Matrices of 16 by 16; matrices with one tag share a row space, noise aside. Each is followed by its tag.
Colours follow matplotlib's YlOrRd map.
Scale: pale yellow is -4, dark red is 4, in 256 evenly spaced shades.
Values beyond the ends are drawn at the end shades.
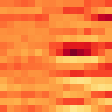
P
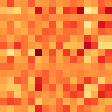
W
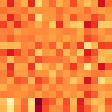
W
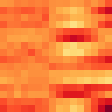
P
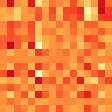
W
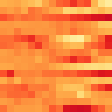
P
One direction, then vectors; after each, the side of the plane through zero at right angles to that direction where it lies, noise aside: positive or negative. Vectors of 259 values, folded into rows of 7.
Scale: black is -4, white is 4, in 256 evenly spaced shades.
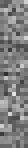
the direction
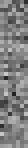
negative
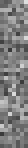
positive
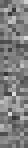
positive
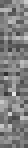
positive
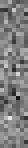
negative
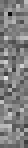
positive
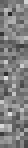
positive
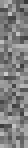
negative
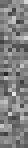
positive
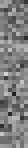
negative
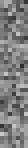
negative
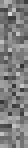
negative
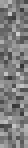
negative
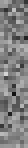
negative
